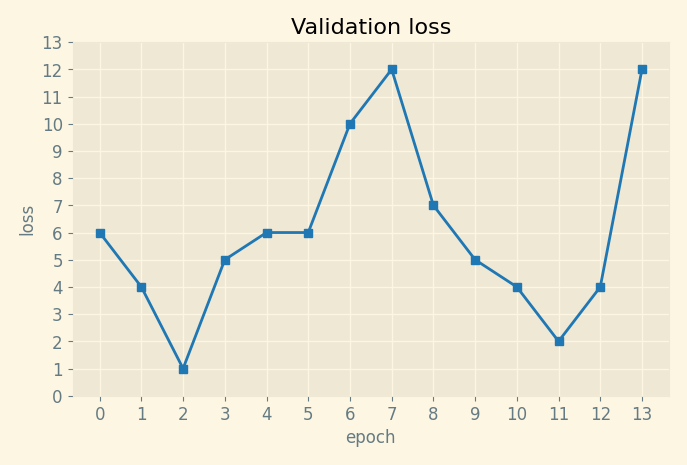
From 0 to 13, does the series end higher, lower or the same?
higher
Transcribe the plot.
Title: Validation loss
x-axis: epoch, ticks 0 1 2 3 4 5 6 7 8 9 10 11 12 13
y-axis: loss, ticks 0 1 2 3 4 5 6 7 8 9 10 11 12 13
Values:
6 4 1 5 6 6 10 12 7 5 4 2 4 12
